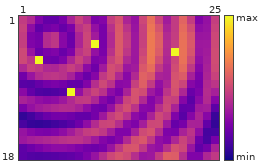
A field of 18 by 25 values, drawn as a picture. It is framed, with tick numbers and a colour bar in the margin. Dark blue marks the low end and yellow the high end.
Lone odd cells: 4, each higher than its neighbours. Mirror symmetry: none. Rings: centred on the top left.
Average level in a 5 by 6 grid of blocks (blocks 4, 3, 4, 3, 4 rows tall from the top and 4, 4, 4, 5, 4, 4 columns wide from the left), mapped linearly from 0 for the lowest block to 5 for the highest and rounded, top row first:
223443 | 322453 | 123332 | 012321 | 122331
